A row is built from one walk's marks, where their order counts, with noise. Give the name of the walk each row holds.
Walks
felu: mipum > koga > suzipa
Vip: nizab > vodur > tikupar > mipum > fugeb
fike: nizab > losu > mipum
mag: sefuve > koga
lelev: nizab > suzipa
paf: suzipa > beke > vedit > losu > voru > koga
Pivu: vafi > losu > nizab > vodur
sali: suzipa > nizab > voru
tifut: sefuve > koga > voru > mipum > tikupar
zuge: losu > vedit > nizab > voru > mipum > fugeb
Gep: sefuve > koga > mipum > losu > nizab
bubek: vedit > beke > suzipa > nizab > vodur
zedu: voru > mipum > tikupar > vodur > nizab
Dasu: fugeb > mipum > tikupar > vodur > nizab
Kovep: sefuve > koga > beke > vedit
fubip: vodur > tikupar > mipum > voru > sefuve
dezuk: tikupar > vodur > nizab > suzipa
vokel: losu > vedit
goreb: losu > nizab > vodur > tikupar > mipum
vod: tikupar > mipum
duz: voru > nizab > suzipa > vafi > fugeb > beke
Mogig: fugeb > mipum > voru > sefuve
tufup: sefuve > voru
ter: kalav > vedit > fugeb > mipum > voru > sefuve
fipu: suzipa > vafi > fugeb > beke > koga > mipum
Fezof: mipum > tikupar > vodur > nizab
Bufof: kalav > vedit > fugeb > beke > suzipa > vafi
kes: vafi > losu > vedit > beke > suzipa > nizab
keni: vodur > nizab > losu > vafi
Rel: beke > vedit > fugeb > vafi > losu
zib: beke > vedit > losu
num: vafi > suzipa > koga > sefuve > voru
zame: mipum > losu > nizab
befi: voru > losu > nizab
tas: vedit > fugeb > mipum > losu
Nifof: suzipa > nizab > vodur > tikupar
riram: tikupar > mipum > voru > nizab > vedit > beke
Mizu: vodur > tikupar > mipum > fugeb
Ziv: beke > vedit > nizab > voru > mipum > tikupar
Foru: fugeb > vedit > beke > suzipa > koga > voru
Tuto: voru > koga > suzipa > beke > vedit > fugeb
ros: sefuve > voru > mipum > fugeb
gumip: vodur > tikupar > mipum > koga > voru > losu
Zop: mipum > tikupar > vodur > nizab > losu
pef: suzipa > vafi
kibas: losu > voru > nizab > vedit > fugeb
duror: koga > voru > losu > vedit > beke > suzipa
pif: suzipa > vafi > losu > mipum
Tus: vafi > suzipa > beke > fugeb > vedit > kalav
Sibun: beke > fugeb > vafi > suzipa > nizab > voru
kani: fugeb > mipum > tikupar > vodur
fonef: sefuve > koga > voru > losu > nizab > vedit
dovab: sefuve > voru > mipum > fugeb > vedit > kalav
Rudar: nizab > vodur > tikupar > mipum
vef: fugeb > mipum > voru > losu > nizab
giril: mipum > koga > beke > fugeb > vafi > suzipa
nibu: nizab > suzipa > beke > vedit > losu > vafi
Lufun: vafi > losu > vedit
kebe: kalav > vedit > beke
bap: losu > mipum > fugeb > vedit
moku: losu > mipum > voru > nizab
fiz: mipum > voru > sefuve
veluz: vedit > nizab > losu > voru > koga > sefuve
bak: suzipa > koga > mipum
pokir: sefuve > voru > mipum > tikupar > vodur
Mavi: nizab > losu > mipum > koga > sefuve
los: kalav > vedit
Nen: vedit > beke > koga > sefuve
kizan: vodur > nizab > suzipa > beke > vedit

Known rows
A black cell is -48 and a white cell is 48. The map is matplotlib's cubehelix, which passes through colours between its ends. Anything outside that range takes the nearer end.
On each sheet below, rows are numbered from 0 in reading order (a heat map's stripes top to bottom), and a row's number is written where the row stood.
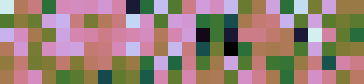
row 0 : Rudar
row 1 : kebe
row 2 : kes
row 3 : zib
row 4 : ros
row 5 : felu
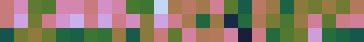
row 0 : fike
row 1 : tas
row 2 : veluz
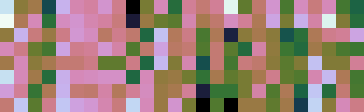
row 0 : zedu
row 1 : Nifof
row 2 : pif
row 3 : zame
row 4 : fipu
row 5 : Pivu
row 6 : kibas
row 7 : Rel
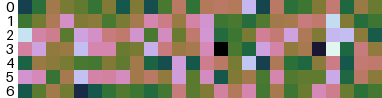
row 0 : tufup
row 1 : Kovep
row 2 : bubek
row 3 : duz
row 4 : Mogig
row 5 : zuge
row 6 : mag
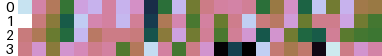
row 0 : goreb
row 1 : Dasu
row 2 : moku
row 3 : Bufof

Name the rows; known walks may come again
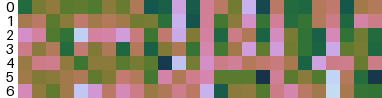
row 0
Mogig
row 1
ros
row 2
vef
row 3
sali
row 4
bak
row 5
fonef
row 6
riram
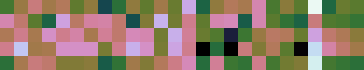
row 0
Foru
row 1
moku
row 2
vokel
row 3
nibu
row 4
paf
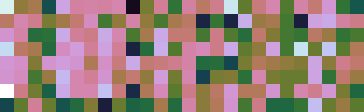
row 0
zedu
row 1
pef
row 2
zame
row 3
Rudar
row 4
bap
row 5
zuge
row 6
Dasu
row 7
num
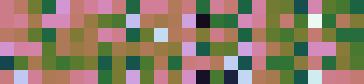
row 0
befi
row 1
Tuto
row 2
Gep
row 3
lelev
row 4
tufup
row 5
giril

